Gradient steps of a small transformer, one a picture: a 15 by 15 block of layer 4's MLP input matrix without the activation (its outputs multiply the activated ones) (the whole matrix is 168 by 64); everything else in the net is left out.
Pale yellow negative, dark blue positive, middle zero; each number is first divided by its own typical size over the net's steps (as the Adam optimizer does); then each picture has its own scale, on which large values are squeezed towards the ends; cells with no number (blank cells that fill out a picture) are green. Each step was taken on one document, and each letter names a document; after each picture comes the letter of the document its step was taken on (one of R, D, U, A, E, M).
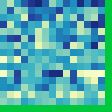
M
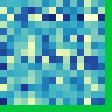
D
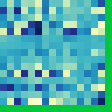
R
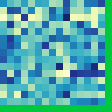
M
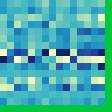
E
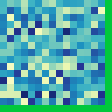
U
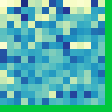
M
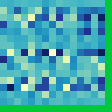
E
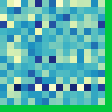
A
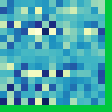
R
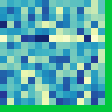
D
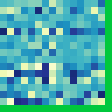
U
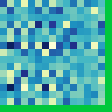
U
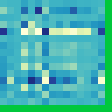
R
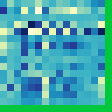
R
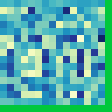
D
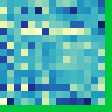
R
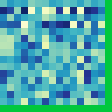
D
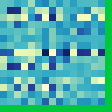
E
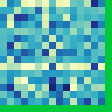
A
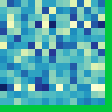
A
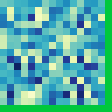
D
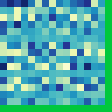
A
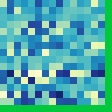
U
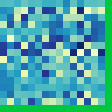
D
